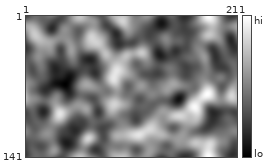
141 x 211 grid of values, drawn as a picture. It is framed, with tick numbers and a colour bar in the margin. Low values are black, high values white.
No single row or column stands out from its neighbours. The halves do not mirror each other. The ninth with the lowest average is the middle left. The texture varies smoothly and slowly.
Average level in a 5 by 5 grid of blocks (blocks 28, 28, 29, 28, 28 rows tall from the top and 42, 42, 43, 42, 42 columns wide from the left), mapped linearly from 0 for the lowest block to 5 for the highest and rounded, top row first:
3 4 2 0 4 / 1 2 4 0 1 / 0 2 4 2 5 / 3 2 3 5 2 / 1 2 5 3 4
